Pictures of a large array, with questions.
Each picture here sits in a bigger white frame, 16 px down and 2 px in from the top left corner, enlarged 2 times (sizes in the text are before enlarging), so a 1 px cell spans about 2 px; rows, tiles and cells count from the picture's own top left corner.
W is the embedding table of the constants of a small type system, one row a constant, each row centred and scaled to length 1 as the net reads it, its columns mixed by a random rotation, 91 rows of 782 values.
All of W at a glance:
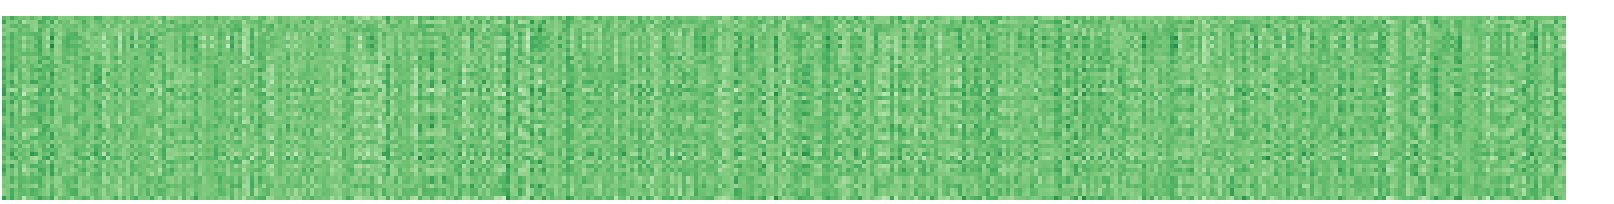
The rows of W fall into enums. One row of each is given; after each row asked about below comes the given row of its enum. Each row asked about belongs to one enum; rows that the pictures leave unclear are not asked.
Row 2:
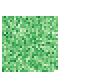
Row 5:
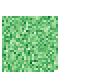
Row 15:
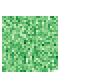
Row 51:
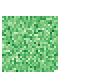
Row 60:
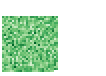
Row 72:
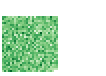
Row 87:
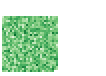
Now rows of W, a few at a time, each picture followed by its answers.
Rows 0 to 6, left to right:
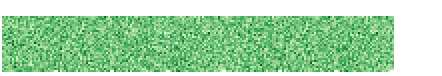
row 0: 60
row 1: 5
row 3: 72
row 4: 87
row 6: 72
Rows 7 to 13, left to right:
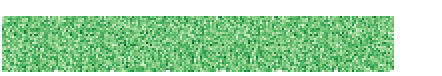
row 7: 87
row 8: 87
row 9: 60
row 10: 15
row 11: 15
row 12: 87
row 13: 2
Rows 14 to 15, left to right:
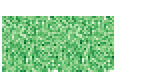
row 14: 15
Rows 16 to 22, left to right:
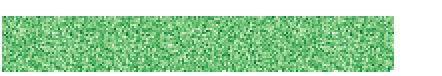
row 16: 2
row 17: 87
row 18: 87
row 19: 51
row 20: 5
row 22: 87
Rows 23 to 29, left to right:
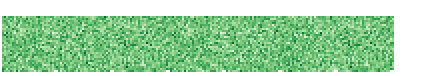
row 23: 2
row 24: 5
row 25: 60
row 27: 51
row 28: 72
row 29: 60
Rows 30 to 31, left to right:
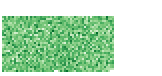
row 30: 51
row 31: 72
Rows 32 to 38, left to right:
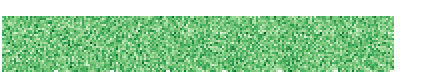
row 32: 51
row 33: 60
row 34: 5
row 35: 2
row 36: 72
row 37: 72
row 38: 2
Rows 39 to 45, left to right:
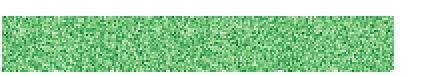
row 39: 2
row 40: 87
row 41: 5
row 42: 2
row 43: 60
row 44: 72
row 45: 51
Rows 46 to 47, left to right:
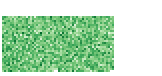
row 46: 72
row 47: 2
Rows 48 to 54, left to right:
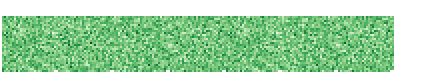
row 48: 2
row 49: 60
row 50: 87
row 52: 2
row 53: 87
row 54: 51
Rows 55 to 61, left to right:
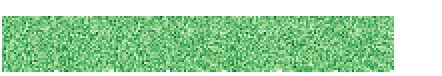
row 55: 5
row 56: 72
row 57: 5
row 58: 2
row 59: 72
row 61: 2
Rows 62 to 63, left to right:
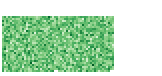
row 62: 5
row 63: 87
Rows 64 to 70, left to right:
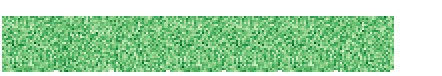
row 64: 60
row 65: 72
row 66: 5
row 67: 60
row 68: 60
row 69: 60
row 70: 5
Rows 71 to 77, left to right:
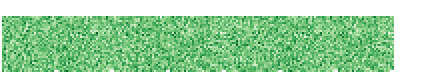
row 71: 5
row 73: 87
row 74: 2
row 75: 60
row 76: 72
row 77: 2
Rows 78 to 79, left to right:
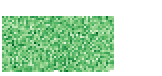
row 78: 60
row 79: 72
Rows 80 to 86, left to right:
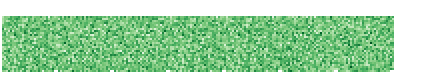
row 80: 87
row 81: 51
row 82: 51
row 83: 87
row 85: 72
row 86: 60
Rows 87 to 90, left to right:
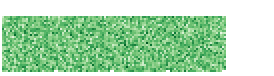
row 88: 87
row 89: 60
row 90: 2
